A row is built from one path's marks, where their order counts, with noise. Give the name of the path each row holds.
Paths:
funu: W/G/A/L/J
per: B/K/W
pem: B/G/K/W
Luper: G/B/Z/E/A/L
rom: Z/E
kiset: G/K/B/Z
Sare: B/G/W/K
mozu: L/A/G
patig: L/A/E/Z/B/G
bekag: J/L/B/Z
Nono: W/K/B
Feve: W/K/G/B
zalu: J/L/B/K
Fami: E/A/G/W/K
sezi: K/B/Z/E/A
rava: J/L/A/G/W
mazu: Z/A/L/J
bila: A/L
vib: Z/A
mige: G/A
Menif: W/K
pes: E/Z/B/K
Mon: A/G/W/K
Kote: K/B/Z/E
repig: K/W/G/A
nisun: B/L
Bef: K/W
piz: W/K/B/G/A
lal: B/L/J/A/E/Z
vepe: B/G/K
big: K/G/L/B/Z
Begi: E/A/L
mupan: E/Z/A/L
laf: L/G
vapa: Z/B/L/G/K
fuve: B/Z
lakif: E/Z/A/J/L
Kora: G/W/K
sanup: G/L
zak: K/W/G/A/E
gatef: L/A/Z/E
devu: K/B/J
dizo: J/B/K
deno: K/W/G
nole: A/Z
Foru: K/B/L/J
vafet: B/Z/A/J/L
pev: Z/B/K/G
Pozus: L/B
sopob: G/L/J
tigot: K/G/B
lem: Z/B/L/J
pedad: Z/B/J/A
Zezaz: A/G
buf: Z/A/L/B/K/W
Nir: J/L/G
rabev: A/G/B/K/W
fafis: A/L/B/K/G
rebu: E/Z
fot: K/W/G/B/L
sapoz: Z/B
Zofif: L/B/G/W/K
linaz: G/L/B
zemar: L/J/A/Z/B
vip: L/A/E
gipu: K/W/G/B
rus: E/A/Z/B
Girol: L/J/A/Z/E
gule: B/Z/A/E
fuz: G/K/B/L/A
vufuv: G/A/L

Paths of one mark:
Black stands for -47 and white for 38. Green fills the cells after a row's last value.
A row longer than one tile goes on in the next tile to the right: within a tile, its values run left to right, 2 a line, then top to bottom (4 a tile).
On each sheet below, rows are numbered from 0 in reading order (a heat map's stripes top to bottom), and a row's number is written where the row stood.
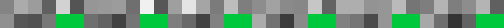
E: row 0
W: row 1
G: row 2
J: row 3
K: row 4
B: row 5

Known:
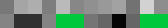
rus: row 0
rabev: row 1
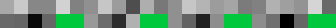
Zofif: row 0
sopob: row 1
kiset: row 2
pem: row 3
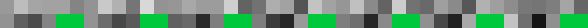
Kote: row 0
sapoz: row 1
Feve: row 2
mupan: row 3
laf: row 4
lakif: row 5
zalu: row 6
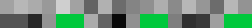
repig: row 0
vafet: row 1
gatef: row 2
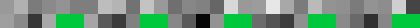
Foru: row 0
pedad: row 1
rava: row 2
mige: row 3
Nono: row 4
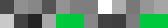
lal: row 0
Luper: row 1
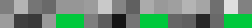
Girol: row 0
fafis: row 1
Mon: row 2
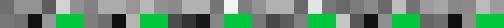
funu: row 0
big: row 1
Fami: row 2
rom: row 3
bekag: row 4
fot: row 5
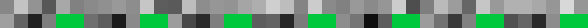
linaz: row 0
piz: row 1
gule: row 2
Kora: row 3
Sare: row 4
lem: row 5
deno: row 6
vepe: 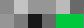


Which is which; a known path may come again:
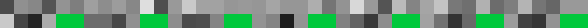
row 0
lal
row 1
Menif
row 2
sezi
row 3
tigot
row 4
sanup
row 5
Pozus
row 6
Girol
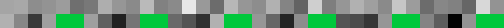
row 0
devu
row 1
fuve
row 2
vufuv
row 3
Nir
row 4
zak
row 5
rava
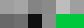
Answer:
fot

